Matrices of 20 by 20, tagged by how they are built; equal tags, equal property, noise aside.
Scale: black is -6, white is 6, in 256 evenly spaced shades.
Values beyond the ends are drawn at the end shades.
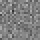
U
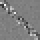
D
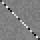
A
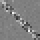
D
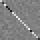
A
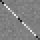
A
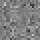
U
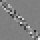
D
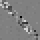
D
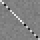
A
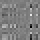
U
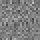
U
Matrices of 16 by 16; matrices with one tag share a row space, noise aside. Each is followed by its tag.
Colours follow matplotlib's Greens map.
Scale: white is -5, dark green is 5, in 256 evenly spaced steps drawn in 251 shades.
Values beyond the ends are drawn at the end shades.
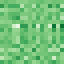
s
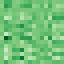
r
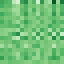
s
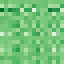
s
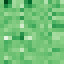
r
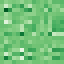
r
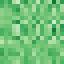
s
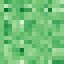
r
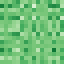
s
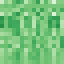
s
